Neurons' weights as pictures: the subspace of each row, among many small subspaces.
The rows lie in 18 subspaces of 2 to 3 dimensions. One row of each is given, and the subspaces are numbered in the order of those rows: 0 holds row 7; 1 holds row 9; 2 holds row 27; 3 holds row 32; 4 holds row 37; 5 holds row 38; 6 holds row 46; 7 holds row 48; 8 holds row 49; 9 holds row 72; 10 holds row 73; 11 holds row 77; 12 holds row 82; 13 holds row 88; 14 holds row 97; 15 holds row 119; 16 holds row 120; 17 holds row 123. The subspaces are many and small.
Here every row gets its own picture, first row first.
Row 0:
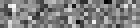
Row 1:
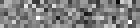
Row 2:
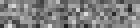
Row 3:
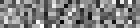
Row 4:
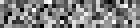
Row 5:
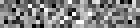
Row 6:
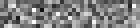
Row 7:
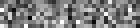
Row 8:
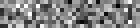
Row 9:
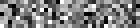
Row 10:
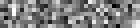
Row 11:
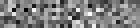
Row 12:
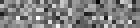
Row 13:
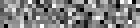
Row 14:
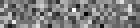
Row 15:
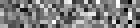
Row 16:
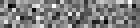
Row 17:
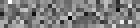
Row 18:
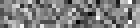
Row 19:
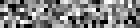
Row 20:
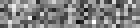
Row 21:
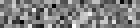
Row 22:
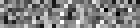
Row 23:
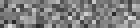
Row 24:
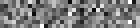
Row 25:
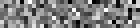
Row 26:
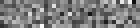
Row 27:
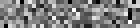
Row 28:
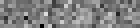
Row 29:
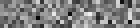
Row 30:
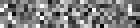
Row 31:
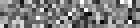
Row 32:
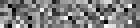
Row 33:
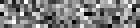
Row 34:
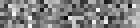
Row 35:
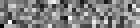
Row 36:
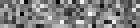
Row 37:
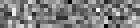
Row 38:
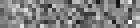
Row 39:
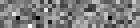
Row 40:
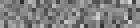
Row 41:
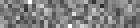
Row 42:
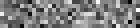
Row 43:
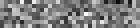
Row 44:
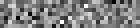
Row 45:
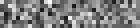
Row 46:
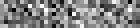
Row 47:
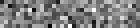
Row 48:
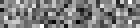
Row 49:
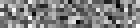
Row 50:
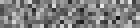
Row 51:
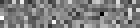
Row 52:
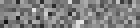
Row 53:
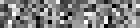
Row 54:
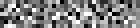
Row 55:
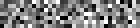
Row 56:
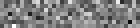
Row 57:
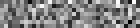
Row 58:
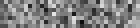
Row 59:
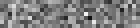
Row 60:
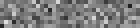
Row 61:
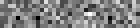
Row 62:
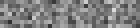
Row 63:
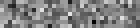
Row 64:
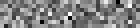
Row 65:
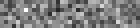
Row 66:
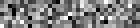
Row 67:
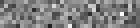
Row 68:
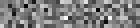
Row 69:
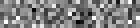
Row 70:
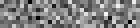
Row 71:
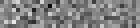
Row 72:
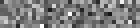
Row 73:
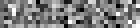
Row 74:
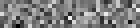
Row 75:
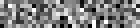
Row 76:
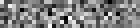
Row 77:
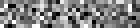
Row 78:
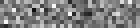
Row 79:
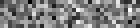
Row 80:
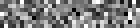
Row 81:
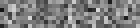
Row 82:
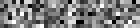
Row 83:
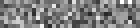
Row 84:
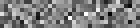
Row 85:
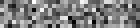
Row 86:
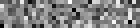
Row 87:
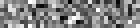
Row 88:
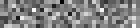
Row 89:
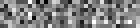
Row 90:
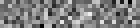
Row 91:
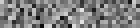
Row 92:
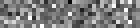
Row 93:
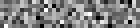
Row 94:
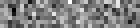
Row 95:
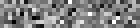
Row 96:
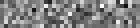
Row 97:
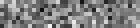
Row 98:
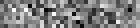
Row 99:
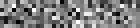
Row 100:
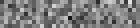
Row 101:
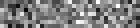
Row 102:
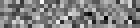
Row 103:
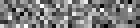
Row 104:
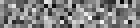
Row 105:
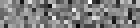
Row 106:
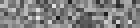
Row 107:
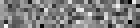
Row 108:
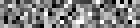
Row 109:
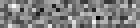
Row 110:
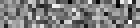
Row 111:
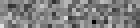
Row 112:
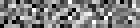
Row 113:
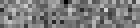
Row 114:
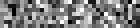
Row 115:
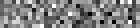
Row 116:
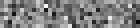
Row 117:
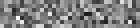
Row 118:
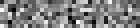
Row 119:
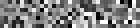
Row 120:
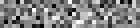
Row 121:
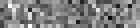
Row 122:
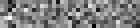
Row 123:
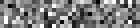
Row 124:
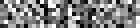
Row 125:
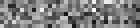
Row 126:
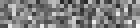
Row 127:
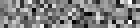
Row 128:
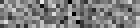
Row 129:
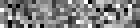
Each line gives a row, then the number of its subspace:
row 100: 17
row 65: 6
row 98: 6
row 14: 11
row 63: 14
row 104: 7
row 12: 1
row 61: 1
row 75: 12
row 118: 0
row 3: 17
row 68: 4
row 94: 4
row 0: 7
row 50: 12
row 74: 3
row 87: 8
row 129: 3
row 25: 2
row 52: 16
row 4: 7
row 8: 3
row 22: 0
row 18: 5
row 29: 15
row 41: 6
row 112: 16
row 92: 9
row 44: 17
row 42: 5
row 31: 15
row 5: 16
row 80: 2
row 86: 2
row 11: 6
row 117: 15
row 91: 12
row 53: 1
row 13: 10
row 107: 10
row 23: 11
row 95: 12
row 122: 6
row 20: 7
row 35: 16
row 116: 10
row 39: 1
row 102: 15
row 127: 15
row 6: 13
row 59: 7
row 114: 10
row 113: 0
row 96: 7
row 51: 2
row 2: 11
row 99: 6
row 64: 3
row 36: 12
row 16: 13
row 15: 5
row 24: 12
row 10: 10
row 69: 16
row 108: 17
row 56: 4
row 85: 14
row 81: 0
